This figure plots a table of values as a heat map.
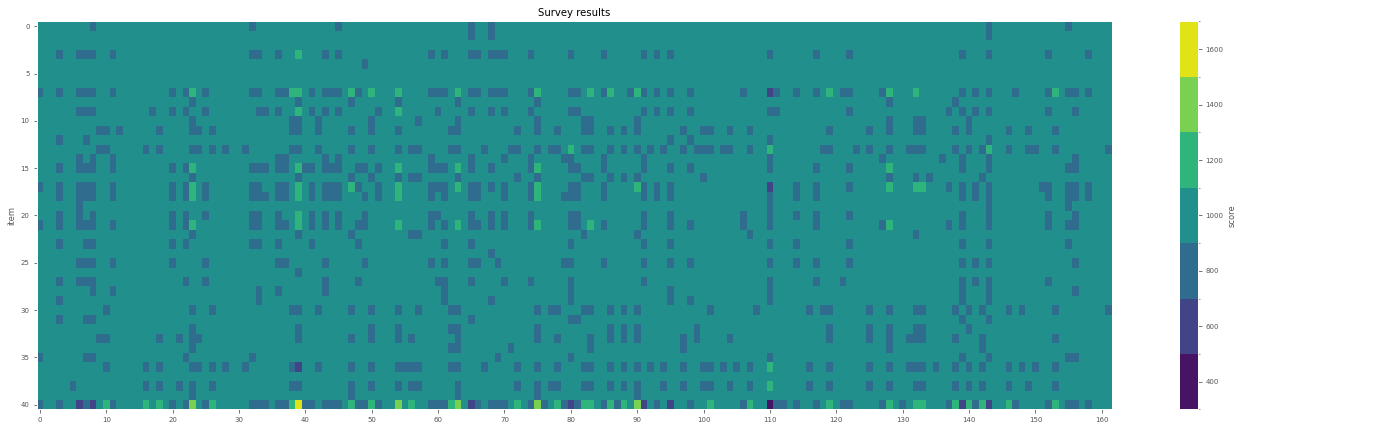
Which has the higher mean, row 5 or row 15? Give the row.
5
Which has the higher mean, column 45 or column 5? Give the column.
5
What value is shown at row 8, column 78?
1000
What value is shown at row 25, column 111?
1000
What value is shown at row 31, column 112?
1000
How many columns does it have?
162
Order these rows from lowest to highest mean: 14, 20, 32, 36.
36, 20, 14, 32
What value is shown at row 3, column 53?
1000
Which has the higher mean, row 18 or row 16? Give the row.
16
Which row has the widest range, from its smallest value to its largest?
40
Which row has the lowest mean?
13
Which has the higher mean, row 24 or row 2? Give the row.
2
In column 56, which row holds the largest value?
40
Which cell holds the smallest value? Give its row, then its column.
40, 110
